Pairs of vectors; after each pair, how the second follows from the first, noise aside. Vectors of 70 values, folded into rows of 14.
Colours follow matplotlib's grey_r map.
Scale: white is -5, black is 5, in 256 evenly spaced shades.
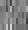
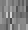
wrapped around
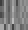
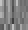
negated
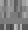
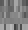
negated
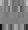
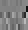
wrapped around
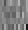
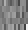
negated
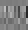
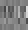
negated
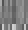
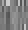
wrapped around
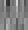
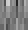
negated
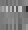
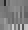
wrapped around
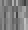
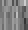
negated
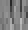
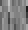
wrapped around
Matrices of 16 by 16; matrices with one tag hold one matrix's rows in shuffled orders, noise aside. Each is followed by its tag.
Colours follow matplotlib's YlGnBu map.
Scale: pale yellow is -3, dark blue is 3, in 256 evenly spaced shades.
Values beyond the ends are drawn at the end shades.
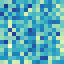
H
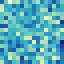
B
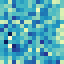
H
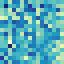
H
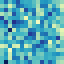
H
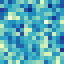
B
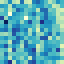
H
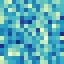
B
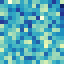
B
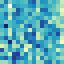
H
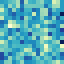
B
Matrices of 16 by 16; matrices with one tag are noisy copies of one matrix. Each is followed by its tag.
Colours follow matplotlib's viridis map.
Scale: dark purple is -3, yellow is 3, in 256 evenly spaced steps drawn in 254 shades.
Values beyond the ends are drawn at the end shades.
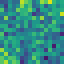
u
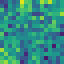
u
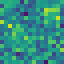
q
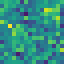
q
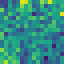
u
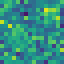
q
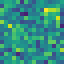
q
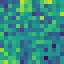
u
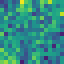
u
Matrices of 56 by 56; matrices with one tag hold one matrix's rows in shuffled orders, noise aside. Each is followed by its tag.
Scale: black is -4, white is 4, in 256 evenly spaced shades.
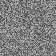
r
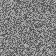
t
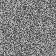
t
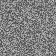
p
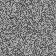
p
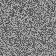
p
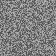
p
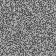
p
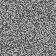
p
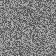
t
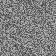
p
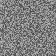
t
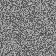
p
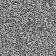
p
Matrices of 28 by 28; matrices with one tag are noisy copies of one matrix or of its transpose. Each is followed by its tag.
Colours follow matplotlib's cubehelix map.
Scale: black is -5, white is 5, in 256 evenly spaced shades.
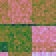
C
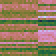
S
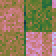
C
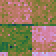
C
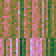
S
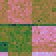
C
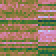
S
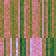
S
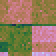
C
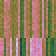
S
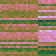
S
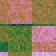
C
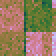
C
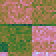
C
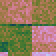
C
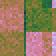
C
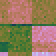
C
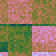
C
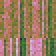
S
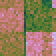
C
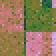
C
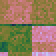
C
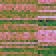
S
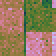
C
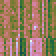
S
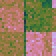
C
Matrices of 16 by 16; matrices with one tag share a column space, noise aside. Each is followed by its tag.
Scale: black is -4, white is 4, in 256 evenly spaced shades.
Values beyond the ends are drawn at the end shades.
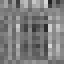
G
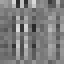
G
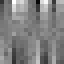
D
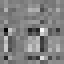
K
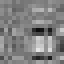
K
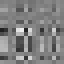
K
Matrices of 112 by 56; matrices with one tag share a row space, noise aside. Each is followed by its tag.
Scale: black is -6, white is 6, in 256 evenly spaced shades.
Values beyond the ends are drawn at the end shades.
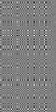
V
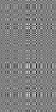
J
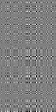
J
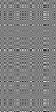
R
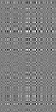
J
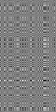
R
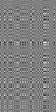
R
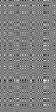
R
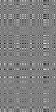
R
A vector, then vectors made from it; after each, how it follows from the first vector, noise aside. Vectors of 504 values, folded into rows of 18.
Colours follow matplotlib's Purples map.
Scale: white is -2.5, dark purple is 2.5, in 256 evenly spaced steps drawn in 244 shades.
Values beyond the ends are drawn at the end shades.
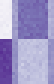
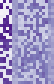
sign-scrambled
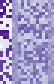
sign-scrambled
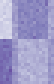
shrunk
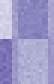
shrunk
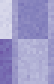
shrunk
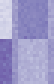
shrunk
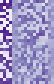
sign-scrambled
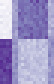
copied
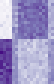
copied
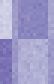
shrunk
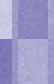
shrunk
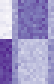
copied
